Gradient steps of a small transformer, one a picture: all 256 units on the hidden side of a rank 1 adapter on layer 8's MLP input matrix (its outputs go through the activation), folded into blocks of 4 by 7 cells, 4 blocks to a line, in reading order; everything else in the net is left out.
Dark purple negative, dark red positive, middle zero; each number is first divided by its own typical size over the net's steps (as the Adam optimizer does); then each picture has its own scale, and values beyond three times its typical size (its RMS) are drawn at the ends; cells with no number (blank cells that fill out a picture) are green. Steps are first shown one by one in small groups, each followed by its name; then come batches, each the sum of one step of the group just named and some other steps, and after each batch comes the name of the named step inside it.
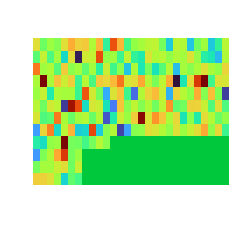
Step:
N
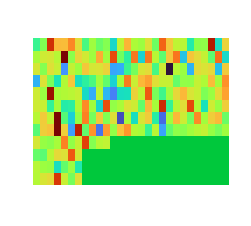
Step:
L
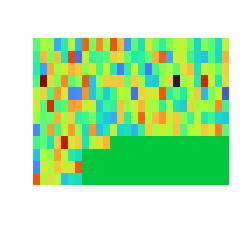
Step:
N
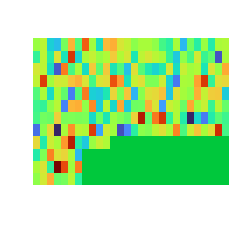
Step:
N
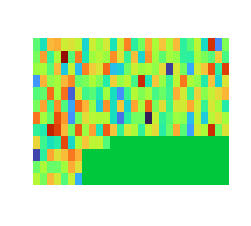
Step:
L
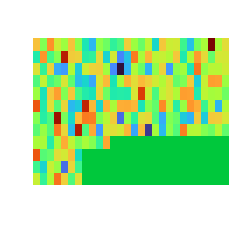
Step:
L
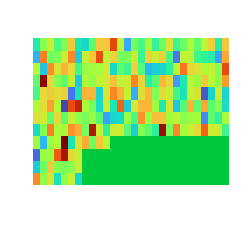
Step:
N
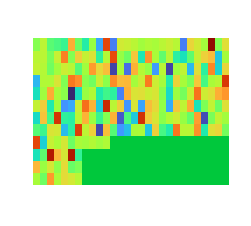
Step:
L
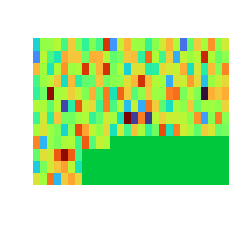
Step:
L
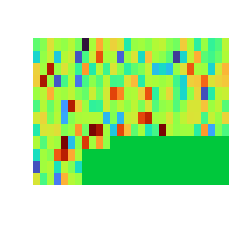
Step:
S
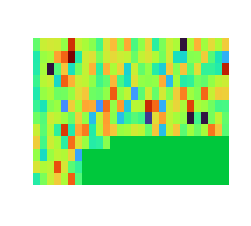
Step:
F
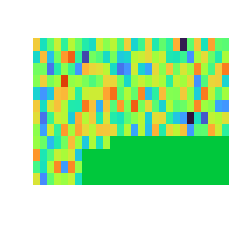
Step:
F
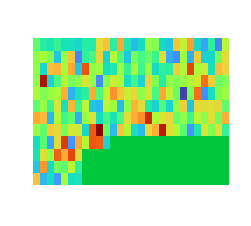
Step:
S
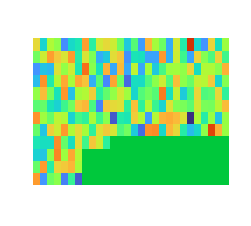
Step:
F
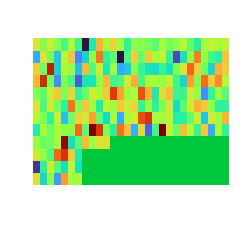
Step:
S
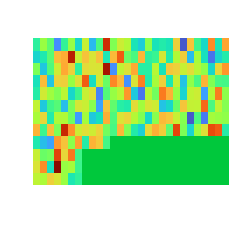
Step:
F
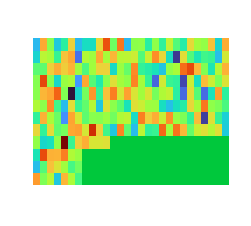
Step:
S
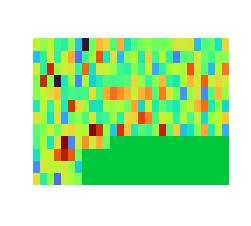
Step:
S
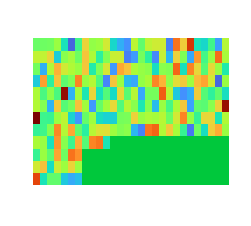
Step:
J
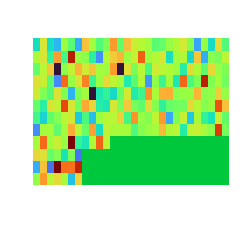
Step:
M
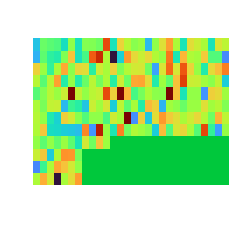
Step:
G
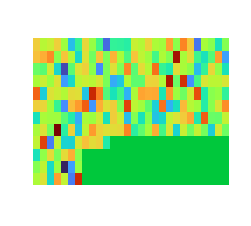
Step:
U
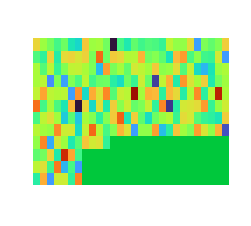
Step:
U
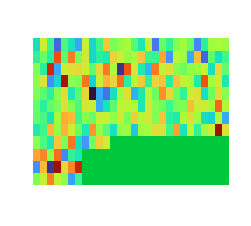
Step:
M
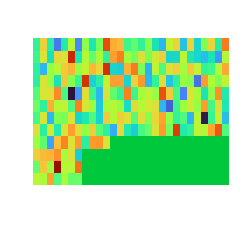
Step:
M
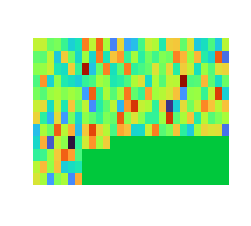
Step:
U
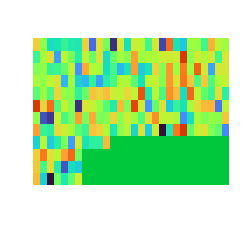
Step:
U
